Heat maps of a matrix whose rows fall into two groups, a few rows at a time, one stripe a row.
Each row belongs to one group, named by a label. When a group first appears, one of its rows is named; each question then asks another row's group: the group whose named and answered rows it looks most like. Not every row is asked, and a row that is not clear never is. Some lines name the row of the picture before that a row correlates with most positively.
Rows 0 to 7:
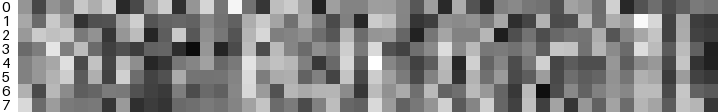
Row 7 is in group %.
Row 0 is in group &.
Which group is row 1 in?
%
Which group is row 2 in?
%
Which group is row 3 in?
%
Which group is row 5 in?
%
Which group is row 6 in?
%
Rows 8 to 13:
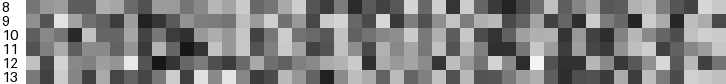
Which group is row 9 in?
%
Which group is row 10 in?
&
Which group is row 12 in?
%
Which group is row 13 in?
&
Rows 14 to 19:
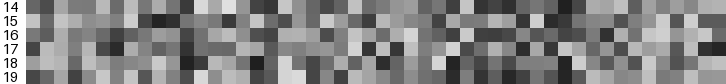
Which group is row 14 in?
&
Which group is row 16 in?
&
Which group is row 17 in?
%
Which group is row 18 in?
&
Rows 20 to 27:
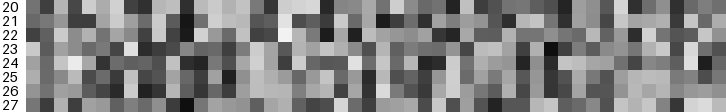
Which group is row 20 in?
&
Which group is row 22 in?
&
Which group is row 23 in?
%
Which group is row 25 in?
%
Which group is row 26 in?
%
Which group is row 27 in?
&
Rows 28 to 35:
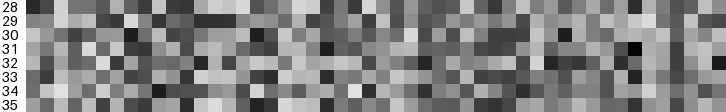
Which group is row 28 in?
&
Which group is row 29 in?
%
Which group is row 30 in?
&
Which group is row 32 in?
%
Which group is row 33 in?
&
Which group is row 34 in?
%
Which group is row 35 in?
&
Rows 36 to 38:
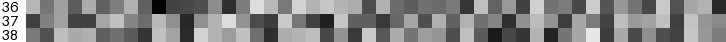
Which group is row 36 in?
%
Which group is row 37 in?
&
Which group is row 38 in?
&
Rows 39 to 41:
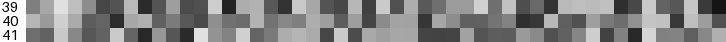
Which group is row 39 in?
%
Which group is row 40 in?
%
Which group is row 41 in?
&
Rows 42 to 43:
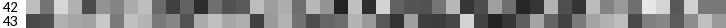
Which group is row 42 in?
%
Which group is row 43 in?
&
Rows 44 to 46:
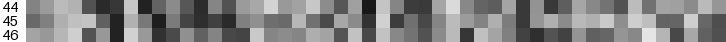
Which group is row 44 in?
%
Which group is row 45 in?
%
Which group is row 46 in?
%
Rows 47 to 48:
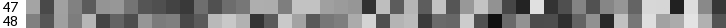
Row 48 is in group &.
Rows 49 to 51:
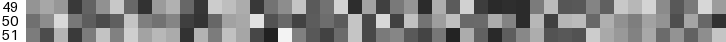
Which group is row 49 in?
&
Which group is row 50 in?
%
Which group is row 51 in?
&
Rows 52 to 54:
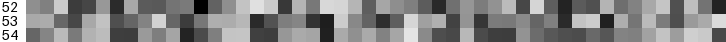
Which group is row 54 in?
&
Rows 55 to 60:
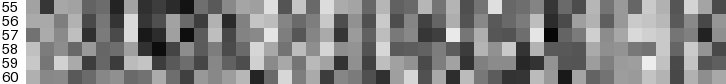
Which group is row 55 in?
%
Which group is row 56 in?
%
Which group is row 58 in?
%
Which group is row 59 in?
%
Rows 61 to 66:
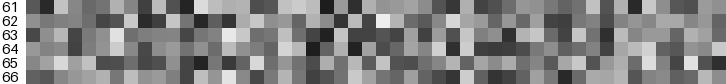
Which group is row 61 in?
&
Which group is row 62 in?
%
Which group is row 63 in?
&
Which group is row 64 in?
&
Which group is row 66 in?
&
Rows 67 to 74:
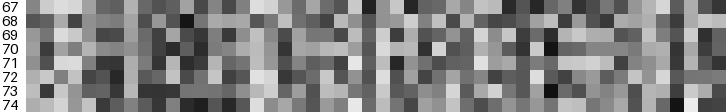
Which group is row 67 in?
%
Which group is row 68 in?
&
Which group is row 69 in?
%
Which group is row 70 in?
%
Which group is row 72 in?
%
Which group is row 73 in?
%
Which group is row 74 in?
%
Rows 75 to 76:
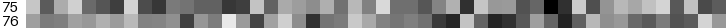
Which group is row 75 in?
%
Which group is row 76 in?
&
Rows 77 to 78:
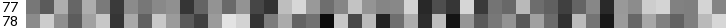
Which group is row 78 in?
&
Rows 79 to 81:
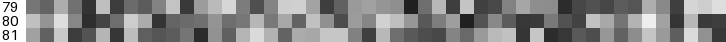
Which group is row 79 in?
&
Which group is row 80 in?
%
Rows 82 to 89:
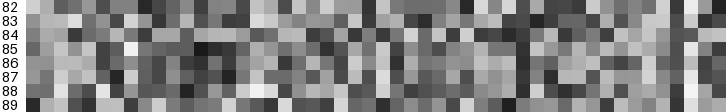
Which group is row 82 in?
%
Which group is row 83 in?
%
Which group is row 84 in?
&
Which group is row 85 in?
%
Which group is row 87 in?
%
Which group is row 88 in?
%
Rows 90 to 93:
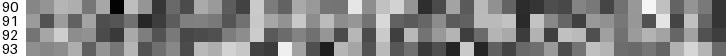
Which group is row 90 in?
%
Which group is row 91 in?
%
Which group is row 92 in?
%
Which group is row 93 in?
&
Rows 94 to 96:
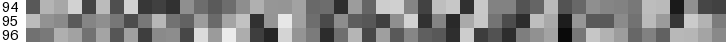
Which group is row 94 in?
%
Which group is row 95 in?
&
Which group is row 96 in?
&
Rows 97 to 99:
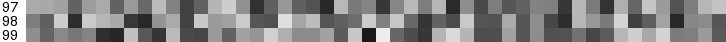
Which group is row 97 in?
&
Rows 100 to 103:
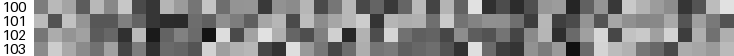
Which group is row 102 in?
%
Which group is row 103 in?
&
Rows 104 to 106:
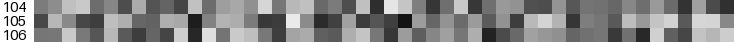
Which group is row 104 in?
%
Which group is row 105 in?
&
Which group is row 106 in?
&
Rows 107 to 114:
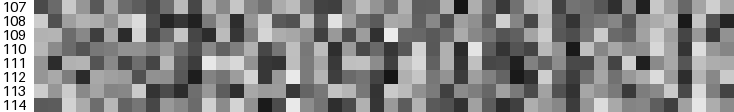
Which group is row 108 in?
%
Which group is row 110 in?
&
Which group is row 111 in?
&
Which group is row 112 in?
&
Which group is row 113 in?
%
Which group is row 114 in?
&
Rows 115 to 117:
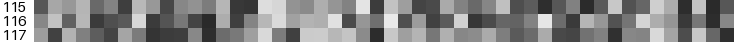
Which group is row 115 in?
%
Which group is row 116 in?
%
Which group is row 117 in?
%
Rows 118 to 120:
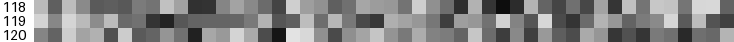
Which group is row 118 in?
&
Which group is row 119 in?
%
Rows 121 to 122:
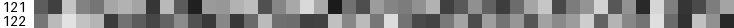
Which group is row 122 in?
%
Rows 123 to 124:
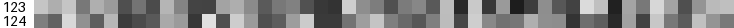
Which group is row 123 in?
&
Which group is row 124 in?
&
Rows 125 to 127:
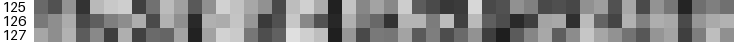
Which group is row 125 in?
&
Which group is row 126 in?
&
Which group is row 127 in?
&
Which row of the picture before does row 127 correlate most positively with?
123
